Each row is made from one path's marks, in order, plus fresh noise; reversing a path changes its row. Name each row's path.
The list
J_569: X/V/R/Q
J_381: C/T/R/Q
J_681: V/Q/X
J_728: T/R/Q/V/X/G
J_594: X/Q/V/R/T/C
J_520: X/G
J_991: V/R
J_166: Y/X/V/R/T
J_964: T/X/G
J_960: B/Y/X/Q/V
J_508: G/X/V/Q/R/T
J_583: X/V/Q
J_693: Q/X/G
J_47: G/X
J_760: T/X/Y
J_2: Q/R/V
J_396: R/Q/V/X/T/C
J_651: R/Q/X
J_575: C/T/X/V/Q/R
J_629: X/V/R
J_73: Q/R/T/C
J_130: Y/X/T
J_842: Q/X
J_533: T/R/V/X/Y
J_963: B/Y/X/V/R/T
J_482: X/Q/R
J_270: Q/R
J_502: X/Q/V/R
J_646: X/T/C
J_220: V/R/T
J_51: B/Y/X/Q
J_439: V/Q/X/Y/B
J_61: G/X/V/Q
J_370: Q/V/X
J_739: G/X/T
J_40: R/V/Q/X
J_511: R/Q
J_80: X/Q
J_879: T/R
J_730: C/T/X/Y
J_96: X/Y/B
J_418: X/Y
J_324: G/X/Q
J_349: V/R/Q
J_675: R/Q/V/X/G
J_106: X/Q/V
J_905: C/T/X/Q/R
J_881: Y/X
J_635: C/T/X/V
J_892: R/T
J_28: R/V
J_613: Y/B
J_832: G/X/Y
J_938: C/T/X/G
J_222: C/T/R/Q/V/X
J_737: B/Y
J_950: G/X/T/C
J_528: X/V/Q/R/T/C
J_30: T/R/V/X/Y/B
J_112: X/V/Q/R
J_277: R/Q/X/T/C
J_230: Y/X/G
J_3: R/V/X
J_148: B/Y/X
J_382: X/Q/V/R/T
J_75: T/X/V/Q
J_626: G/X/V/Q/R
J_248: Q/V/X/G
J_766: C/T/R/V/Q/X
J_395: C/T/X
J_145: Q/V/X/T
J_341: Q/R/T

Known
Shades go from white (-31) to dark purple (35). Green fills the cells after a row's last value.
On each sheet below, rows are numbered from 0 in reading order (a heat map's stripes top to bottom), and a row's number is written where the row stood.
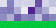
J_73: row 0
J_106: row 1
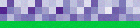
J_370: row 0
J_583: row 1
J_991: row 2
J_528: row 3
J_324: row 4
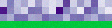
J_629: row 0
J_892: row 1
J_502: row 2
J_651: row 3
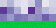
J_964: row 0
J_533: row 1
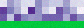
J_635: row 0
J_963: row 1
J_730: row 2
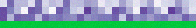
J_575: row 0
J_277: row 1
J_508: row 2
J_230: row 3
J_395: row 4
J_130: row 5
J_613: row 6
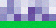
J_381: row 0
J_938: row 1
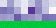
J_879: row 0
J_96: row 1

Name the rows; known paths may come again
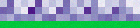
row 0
J_651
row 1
J_382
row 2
J_349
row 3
J_166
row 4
J_760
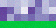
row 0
J_950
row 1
J_626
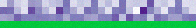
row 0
J_892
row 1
J_832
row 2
J_693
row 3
J_270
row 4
J_905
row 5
J_106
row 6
J_341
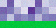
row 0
J_80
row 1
J_583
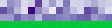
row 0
J_737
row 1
J_502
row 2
J_728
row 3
J_739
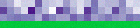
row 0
J_230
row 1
J_960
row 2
J_613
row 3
J_61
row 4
J_418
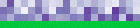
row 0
J_482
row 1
J_381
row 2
J_511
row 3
J_938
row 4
J_635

